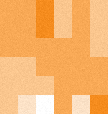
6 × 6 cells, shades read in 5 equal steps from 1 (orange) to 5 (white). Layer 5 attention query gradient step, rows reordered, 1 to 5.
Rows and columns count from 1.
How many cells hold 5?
1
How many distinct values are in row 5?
2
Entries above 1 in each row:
5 5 6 6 6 5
